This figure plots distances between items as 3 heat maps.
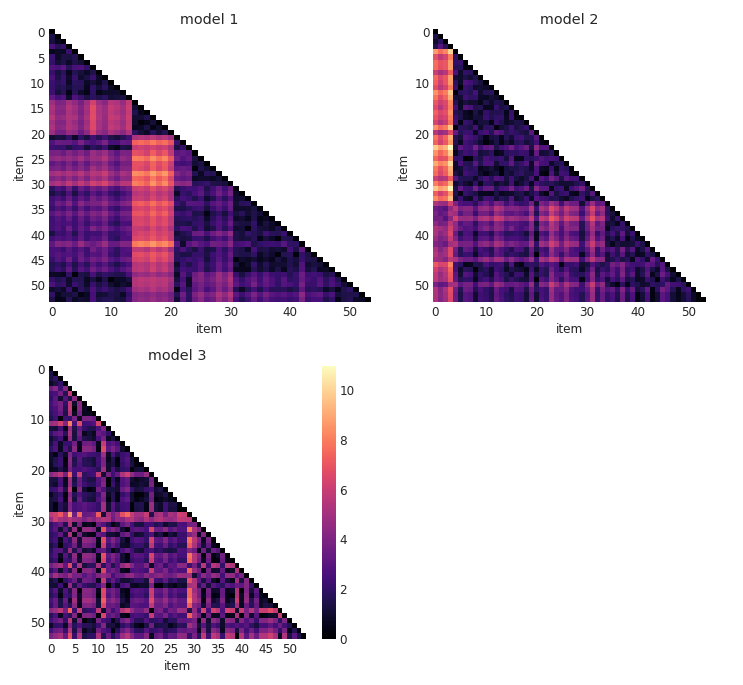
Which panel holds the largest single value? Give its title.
model 2
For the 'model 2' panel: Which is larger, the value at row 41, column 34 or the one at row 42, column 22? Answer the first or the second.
the second
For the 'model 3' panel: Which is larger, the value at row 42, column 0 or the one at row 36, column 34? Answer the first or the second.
the second
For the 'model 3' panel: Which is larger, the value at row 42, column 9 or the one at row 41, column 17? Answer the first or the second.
the second
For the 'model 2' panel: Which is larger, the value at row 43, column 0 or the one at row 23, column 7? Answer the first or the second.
the first
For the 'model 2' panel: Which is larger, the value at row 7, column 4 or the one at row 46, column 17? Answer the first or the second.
the first
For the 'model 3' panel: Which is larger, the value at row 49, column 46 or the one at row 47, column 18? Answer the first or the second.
the second
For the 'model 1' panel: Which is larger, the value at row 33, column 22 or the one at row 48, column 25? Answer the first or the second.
the second
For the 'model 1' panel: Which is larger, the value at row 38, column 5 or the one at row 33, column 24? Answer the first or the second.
the first
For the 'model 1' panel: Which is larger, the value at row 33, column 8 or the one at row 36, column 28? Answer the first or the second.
the first
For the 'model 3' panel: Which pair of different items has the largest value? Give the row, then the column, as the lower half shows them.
29, 4
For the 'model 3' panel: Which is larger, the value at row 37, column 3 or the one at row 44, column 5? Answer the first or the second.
the second
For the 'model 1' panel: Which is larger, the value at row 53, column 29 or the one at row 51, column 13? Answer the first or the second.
the first
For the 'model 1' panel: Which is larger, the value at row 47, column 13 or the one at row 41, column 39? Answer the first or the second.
the first
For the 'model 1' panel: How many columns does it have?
54
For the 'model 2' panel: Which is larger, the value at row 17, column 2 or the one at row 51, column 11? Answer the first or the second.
the first
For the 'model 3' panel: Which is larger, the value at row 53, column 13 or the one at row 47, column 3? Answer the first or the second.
the second
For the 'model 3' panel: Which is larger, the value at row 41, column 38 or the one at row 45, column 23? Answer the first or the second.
the first
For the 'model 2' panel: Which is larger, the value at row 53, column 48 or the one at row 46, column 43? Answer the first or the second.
the second
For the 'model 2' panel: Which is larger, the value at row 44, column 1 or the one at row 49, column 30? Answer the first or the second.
the first
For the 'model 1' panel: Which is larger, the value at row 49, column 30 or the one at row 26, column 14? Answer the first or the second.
the second
